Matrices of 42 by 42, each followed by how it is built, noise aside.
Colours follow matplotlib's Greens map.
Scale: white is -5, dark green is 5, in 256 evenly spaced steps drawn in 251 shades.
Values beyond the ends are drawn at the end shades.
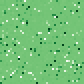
sparse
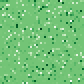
sparse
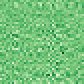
low rank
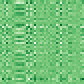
low rank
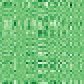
low rank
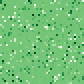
sparse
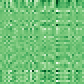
low rank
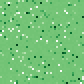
sparse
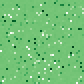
sparse
